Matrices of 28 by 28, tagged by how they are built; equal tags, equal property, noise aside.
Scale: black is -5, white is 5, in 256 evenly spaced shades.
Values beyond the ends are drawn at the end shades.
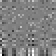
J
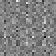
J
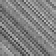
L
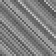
L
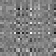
J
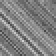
L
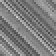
L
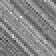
L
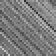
L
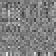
J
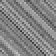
L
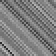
L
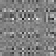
J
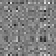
J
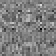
J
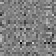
J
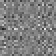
J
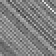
L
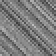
L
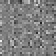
J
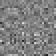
J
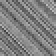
L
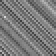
L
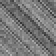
L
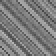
L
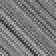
L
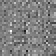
J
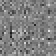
J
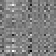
J
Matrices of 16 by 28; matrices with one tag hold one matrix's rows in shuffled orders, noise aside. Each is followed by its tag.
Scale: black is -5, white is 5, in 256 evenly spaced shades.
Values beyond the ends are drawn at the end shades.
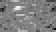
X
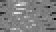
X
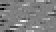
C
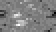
X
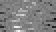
X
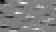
C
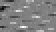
C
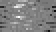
X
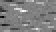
C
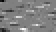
C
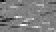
C
